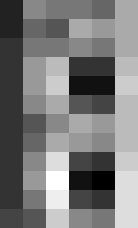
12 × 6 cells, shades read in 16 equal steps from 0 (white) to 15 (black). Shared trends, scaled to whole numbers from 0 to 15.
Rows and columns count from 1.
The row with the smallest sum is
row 12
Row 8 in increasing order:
4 5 6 7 9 12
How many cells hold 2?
4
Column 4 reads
8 5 7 12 14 10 5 6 11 14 11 7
